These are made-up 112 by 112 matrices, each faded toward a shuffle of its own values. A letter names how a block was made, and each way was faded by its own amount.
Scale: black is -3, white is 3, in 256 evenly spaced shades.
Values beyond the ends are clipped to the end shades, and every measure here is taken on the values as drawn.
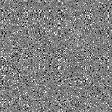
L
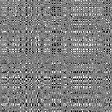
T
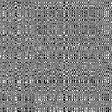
T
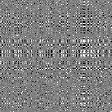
T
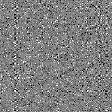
L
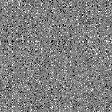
L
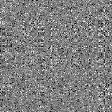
L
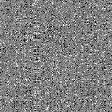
L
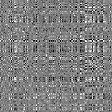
T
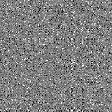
L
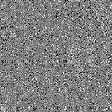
L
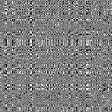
T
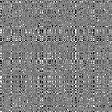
T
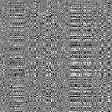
T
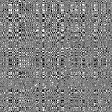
T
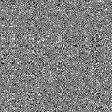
L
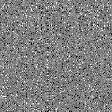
L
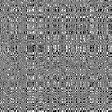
T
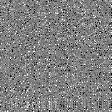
L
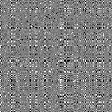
T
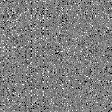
L
